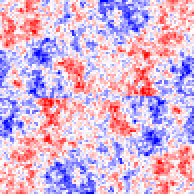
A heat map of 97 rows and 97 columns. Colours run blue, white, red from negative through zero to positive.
No overall slope runs across the table. No regular stripes run through it. The texture is blotchy. A half turn leaves it unchanged.
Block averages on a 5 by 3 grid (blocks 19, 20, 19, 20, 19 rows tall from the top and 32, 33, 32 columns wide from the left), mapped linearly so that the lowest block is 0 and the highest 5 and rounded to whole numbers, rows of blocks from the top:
5 0 3 | 0 3 4 | 1 4 1 | 4 3 0 | 3 0 5
